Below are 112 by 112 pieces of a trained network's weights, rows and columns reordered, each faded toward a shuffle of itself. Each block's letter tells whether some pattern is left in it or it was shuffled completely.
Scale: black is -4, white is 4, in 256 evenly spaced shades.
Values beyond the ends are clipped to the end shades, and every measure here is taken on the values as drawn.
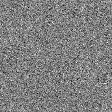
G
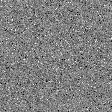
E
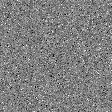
E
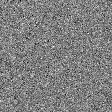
E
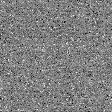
G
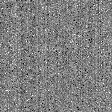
G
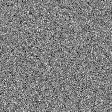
G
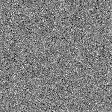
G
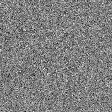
G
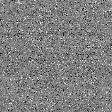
G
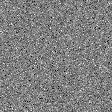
E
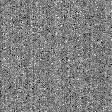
G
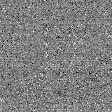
G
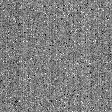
G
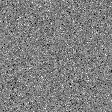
E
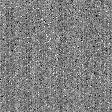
G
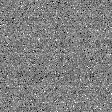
G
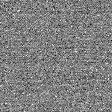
G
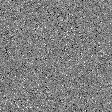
E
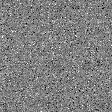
G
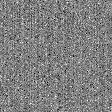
G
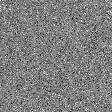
E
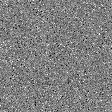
E
